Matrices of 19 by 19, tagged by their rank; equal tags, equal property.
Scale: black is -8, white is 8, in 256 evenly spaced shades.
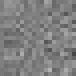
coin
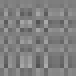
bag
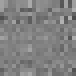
coin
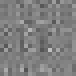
coin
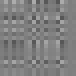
bag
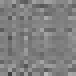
coin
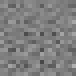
coin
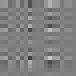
bag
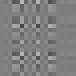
bag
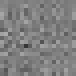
coin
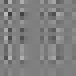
bag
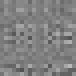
coin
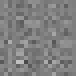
coin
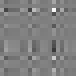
bag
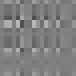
bag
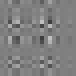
bag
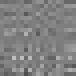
coin
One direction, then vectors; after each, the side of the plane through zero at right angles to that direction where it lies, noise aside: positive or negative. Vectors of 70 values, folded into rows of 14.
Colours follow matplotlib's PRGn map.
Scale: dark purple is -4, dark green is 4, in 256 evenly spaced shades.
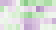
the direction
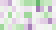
positive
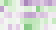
negative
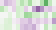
positive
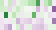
positive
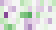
positive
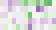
positive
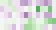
negative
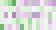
negative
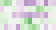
negative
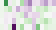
negative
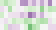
negative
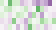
negative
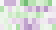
positive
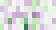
negative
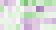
positive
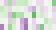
positive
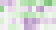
positive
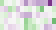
negative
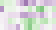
negative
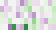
negative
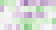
negative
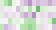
negative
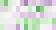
negative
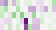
positive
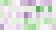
negative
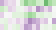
positive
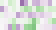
negative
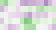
negative
